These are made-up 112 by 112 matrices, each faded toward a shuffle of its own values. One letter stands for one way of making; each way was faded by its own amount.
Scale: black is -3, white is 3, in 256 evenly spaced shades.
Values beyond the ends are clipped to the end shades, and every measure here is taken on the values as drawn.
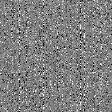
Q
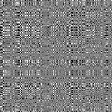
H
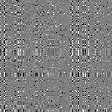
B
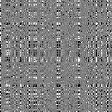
B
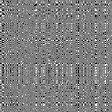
B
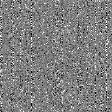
Q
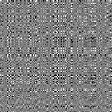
H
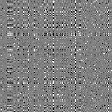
B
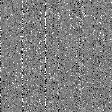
Q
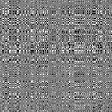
H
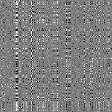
B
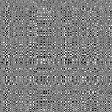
H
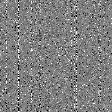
Q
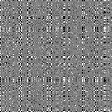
B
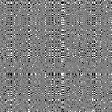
B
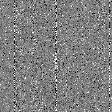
Q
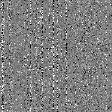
Q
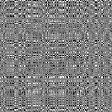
H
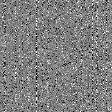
Q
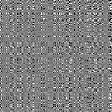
H
